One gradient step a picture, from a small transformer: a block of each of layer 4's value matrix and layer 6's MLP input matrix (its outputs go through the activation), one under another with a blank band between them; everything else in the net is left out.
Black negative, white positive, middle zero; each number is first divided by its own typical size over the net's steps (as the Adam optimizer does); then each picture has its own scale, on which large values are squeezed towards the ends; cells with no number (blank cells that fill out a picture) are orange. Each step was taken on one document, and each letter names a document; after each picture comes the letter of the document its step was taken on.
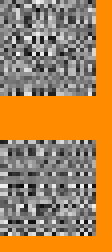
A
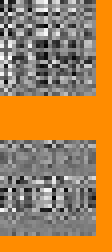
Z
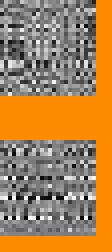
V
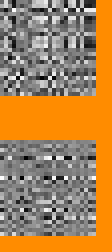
Z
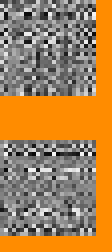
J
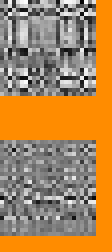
V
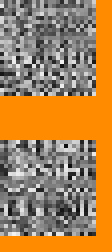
J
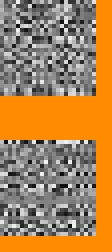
A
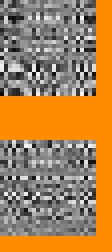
V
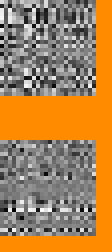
J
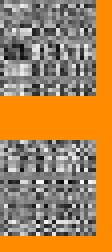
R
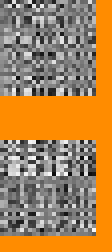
A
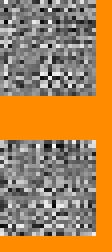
R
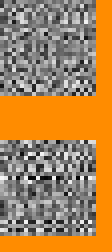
J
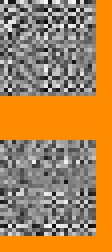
R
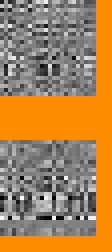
Z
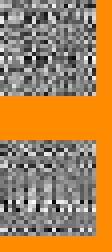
J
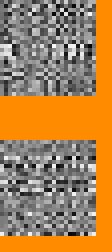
R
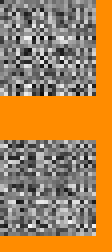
A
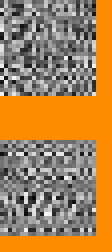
J
